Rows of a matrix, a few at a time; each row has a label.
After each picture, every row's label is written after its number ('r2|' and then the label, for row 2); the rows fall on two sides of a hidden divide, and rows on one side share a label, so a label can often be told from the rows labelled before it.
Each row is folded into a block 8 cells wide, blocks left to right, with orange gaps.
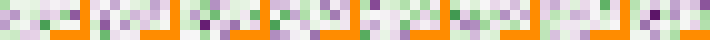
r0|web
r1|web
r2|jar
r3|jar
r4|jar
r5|web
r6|jar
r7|web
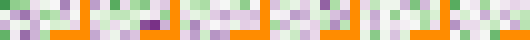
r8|web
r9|jar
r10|jar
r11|jar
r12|web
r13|web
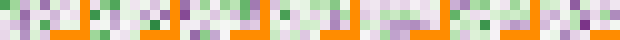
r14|web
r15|web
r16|jar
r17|jar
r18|jar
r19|jar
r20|web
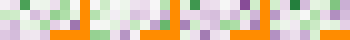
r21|jar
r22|web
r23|web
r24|jar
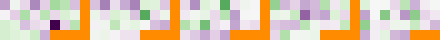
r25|jar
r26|jar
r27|jar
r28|web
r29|jar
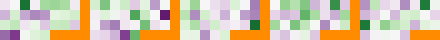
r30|jar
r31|web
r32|web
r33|jar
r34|jar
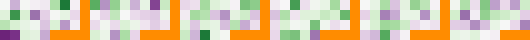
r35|jar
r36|web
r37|jar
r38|jar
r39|jar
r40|web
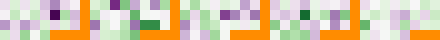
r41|web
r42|web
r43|web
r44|jar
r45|jar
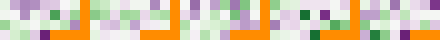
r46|jar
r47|web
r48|jar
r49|web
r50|jar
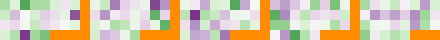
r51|web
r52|web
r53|web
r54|jar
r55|web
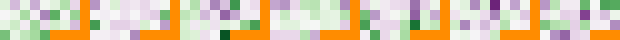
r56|jar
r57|jar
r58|web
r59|jar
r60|web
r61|web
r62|jar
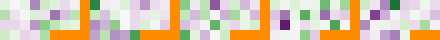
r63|web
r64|web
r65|web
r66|web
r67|web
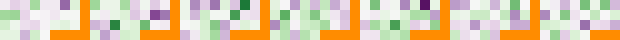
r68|web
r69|web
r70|jar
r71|web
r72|web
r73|jar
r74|jar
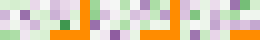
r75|web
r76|web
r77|jar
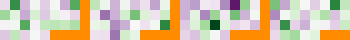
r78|web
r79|web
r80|jar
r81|jar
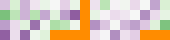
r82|web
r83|web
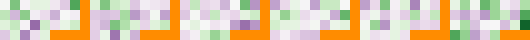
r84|web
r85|web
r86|jar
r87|jar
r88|jar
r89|web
